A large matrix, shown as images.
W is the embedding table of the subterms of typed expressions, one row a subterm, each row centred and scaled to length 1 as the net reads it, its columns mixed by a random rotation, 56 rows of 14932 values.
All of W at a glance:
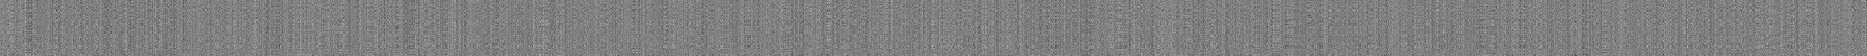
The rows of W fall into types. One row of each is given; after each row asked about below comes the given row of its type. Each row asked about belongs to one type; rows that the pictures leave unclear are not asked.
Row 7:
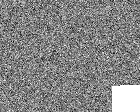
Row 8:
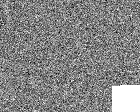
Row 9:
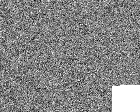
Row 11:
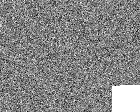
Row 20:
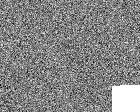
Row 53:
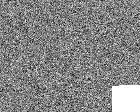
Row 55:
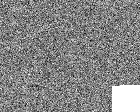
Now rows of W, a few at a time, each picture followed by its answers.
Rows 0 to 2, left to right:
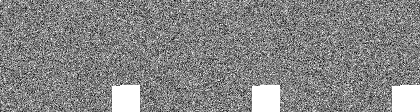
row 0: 7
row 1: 9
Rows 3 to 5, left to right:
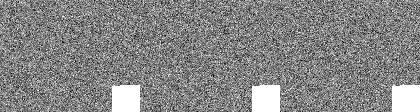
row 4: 55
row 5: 55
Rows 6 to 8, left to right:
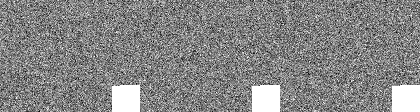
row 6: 53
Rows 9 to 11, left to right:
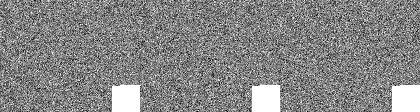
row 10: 9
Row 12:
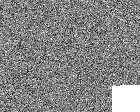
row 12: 20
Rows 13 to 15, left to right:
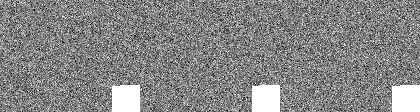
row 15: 7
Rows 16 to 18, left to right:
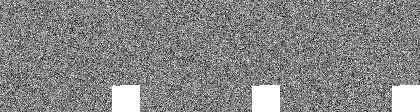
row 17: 7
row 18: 9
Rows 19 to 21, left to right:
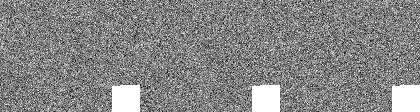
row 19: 11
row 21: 55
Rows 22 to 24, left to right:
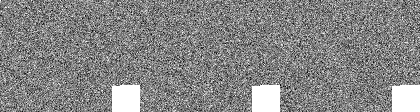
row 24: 20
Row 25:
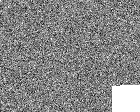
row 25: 7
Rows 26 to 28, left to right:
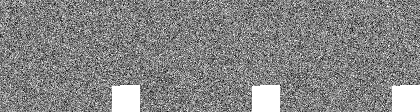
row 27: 9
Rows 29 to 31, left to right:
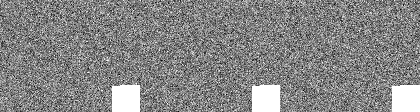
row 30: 55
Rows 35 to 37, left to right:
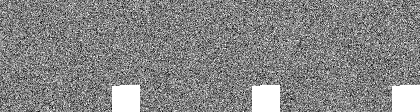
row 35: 53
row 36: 8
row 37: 20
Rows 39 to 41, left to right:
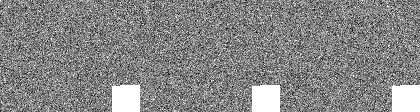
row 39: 7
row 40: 8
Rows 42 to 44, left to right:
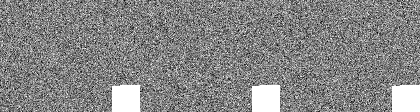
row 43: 53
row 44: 53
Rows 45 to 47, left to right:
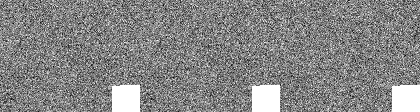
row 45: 20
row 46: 20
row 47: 11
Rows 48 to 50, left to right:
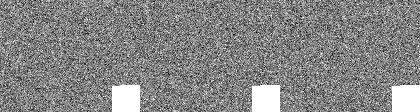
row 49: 8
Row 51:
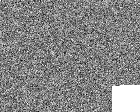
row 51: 55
